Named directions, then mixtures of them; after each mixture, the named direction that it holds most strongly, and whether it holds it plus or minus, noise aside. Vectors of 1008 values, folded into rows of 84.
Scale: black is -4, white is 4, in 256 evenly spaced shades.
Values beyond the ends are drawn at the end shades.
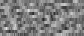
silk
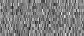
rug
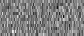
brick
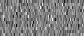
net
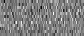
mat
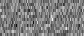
net, plus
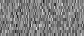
rug, plus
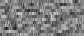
silk, minus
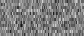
mat, minus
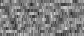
silk, minus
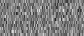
brick, plus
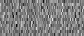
net, plus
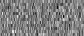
brick, plus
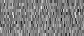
mat, minus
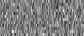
brick, plus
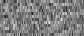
silk, plus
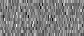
net, minus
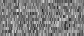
brick, plus
